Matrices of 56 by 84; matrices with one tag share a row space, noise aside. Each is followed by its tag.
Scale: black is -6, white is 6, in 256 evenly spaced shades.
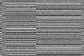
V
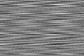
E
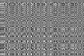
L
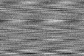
E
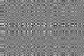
L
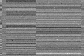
V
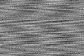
E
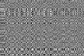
L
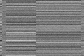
V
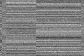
V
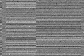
V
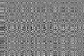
L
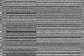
V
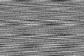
E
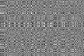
L
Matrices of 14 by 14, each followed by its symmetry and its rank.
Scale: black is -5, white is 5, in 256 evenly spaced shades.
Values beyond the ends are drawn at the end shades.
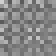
symmetric, rank two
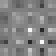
symmetric, rank two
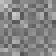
symmetric, rank three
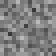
symmetric, full rank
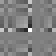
symmetric, rank one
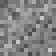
symmetric, full rank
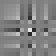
symmetric, rank one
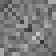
symmetric, full rank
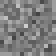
symmetric, full rank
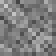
symmetric, full rank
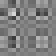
symmetric, rank one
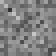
symmetric, full rank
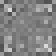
symmetric, rank three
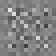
symmetric, rank three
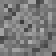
symmetric, full rank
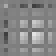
symmetric, rank one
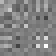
symmetric, rank three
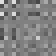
symmetric, rank two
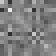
symmetric, rank three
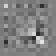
symmetric, rank two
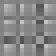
symmetric, rank one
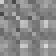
symmetric, rank three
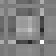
symmetric, rank one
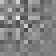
symmetric, rank two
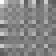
symmetric, rank two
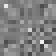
symmetric, rank three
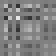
symmetric, rank one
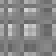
symmetric, rank one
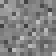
symmetric, full rank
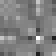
symmetric, rank two
